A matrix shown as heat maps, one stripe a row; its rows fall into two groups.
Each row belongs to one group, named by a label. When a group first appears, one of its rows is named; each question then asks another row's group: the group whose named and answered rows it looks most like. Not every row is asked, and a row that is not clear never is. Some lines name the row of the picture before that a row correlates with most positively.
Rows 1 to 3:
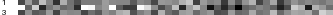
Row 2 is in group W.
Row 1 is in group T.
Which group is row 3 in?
T
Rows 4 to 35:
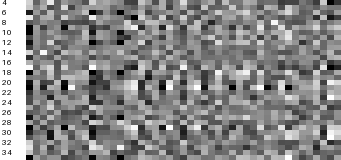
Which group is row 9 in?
T
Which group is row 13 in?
T
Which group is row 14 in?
W
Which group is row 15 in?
T
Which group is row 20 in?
T
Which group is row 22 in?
T
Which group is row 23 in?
T
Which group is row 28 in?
W
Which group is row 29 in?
T
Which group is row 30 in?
T
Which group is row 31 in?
T
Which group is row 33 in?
W
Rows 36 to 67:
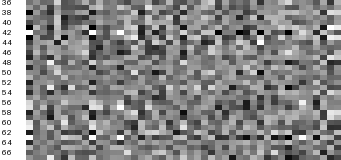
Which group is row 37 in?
W
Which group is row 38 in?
T
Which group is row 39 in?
W
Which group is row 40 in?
W
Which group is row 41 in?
T
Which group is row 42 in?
W
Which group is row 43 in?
T
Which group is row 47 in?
T
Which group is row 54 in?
T
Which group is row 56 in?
W
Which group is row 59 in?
T
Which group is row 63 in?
W
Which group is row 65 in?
W
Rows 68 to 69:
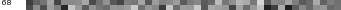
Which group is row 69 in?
T
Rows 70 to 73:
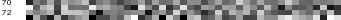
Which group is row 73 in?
T
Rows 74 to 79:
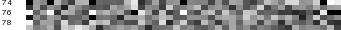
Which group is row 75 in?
T
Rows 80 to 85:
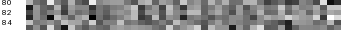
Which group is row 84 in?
W
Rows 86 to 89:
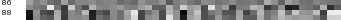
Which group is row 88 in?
T
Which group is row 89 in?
T
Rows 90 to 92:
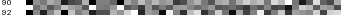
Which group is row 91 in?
W
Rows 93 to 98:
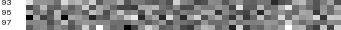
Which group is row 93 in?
W
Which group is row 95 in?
W
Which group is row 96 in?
T
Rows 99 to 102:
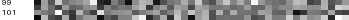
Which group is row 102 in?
T
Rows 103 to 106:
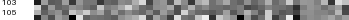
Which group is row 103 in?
T
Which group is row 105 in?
W
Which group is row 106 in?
T
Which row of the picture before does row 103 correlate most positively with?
102
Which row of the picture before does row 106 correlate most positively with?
102
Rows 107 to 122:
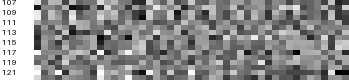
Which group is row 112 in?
T
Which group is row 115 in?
T
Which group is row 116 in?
T
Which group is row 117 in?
W
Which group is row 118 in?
T
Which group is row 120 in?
W
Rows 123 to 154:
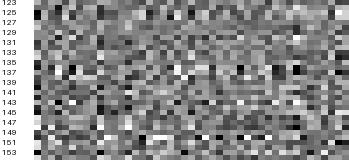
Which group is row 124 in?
T
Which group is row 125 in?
T
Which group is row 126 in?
T
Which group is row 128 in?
W
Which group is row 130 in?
T
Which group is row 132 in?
T
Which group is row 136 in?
T
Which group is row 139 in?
T
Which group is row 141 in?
W
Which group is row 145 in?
T
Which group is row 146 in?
W
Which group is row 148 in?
W
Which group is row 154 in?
W
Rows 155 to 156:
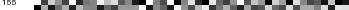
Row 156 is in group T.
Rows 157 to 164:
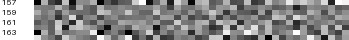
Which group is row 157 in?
T
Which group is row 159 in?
W
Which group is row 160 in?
T
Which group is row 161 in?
T
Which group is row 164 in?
W
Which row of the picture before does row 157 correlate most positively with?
156
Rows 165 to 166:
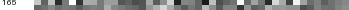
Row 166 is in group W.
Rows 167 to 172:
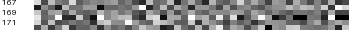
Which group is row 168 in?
T
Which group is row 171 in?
W
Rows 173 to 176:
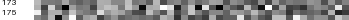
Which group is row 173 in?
W
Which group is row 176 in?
T
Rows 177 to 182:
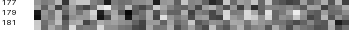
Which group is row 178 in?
W
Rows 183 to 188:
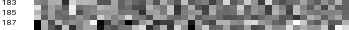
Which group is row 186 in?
W
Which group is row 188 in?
T
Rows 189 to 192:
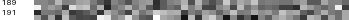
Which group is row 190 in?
W
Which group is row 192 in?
W
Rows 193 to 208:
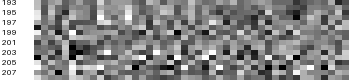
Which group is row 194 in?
W
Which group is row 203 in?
W
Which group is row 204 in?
T
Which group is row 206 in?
W
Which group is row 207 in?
T
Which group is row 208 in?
W
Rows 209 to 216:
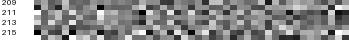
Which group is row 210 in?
T
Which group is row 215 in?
T
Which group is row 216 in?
W
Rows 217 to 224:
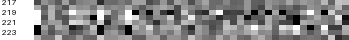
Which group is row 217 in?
T
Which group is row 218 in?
W
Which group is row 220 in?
W
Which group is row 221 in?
W
